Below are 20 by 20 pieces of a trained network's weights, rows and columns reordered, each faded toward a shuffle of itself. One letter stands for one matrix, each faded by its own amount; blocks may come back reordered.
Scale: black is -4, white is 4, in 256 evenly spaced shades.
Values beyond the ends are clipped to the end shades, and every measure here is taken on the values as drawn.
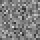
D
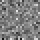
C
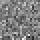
C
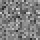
D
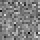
C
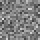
D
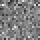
C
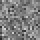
D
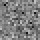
D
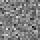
D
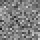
D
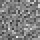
D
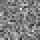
C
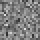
D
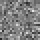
D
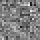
C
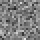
D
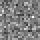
D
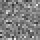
C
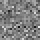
C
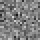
D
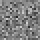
C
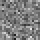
D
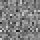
C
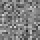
C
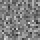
D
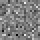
C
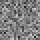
D
